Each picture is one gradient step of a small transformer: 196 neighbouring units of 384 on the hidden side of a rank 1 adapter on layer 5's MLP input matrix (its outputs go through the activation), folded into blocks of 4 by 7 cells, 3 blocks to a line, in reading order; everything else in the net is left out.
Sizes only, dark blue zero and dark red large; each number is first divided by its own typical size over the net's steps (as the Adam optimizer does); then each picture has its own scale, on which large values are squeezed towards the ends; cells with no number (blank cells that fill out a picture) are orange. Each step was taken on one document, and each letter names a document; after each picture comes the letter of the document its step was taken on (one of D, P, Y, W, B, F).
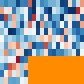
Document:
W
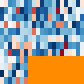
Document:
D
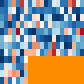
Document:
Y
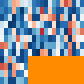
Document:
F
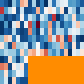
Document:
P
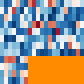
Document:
P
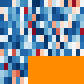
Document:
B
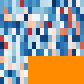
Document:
P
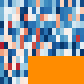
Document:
D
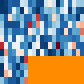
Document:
P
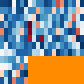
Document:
B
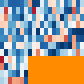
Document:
W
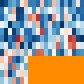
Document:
P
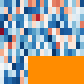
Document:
W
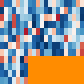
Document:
D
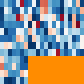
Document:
F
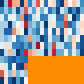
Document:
Y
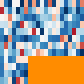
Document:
W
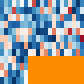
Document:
F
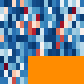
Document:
B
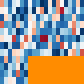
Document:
W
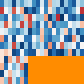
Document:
W
